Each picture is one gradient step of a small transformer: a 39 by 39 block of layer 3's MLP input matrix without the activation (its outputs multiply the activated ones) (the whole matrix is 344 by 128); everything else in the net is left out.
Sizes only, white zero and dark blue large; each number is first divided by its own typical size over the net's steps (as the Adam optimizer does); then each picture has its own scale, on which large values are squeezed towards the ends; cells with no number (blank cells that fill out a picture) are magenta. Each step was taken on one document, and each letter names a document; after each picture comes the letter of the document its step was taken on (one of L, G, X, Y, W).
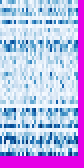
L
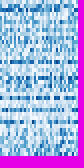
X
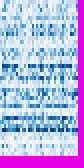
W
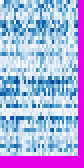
W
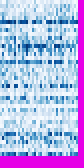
L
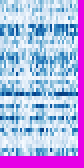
W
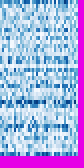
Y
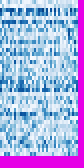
X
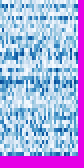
X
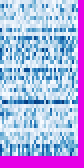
X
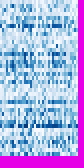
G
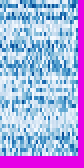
G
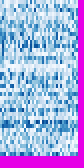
X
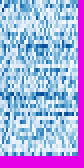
Y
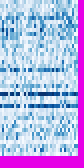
W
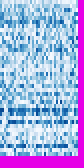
Y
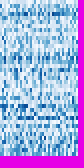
G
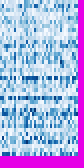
L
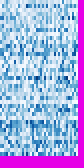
L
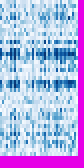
L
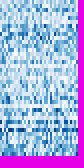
Y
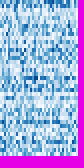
G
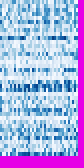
Y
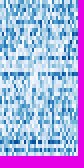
G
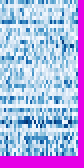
L
